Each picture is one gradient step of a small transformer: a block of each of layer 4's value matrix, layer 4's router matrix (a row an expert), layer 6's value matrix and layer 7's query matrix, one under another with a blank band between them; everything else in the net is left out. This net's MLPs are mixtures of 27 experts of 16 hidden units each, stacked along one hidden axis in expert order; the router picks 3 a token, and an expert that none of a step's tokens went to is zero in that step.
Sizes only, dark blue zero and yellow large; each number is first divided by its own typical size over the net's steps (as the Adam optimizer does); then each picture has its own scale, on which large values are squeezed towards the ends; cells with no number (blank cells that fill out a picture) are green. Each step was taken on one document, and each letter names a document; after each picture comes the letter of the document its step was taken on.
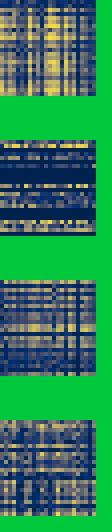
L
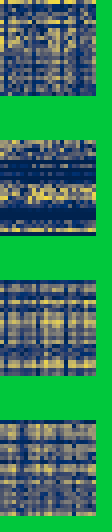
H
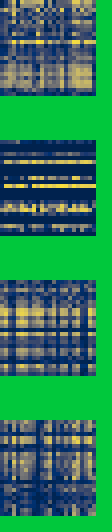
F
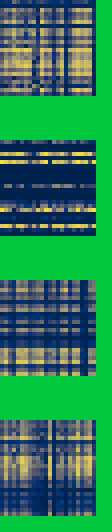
F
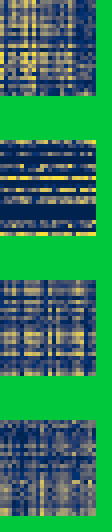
H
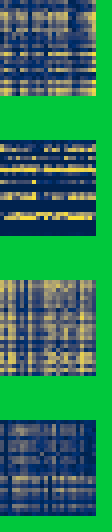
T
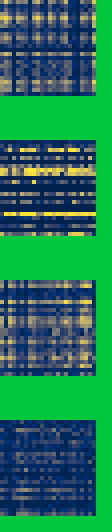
T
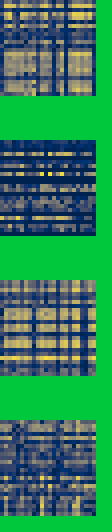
H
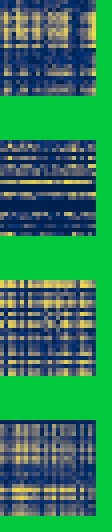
T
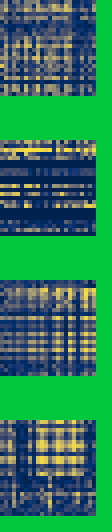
L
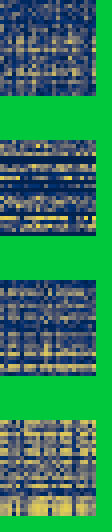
H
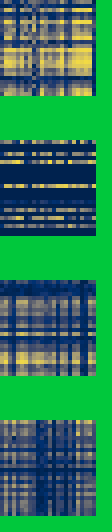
F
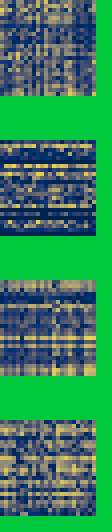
L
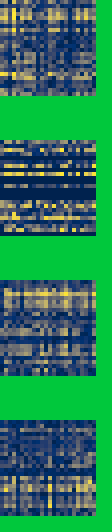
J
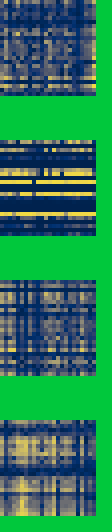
T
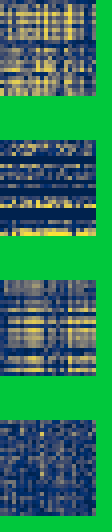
L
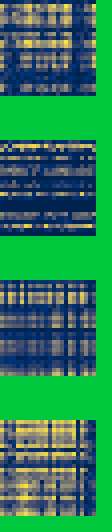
T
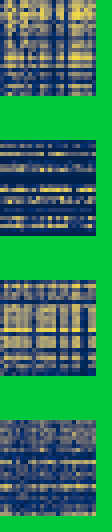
H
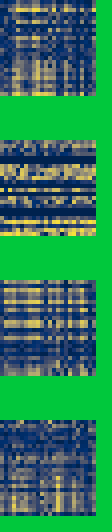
L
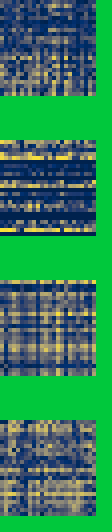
L
